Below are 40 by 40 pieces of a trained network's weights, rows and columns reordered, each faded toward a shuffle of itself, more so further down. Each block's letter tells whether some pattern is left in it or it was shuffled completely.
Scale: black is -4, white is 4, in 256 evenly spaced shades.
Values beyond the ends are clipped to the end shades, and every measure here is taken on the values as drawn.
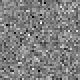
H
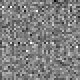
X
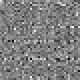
X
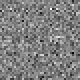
X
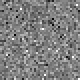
H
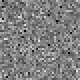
H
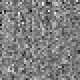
X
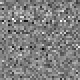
X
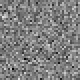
H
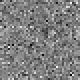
X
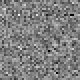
X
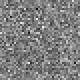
H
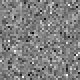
H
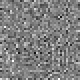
X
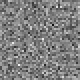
X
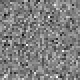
X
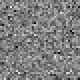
X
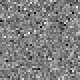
H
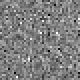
X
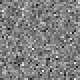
H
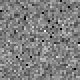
H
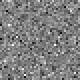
H
